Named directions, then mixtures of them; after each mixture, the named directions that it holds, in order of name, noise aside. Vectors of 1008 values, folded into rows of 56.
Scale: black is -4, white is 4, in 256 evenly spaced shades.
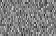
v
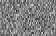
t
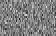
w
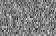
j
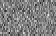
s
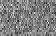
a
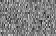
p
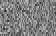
a, s, w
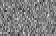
s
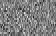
s, w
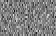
p, s, w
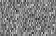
t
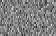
v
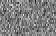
a, p, v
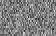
j, s, t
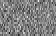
s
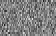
j, p, s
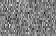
a, p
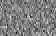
j, v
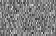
t
